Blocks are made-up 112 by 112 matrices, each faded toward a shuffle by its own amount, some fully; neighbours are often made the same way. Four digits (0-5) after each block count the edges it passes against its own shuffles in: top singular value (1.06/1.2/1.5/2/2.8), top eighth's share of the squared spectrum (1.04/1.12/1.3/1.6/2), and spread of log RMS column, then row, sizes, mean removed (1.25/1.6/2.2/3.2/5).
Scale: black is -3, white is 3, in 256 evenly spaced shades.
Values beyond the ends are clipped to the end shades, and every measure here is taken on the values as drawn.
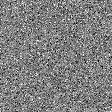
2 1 0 0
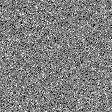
0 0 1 0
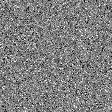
0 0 0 0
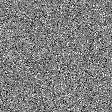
0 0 0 0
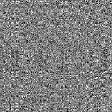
4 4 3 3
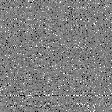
4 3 1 2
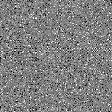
4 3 1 1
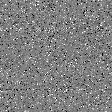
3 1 0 1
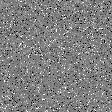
2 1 0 0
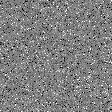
2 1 0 0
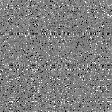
4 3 1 2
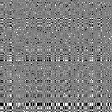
5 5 4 4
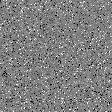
3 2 0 0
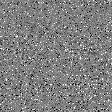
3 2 0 2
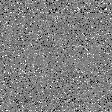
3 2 0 2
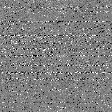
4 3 0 3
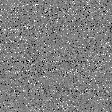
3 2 0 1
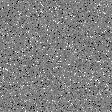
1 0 0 0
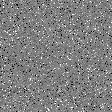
0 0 0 0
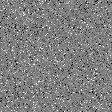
2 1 0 1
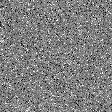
0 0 0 0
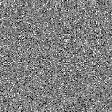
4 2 1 1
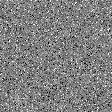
2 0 0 0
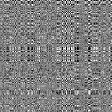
5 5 4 4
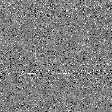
2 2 2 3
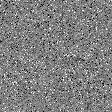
0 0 0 0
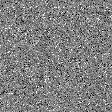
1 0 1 1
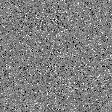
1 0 0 1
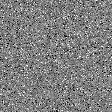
0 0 0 1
